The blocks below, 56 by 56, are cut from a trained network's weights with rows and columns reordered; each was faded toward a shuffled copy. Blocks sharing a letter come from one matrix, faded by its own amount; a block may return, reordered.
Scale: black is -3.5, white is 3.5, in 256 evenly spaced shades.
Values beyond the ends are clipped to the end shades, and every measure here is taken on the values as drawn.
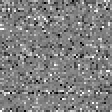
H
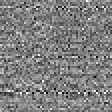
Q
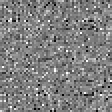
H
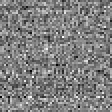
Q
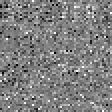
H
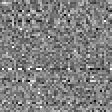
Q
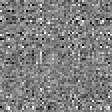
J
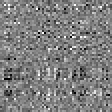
J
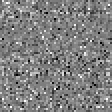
H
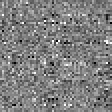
J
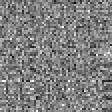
Q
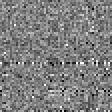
Q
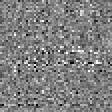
J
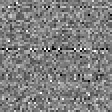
Q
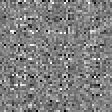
J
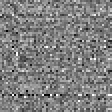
Q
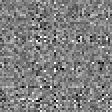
J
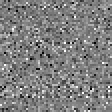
H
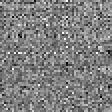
Q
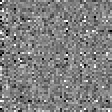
J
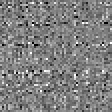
J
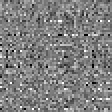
J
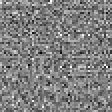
Q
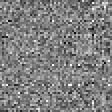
Q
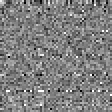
Q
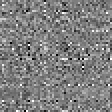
J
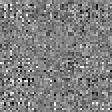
J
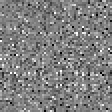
H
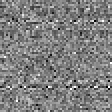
Q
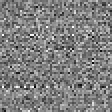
Q
